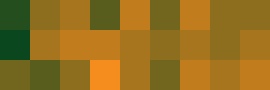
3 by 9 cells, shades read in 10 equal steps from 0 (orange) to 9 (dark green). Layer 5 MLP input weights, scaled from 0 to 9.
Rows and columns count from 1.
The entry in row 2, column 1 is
9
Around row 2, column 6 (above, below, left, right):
5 5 3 3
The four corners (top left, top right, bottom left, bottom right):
8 4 5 2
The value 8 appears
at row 1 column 1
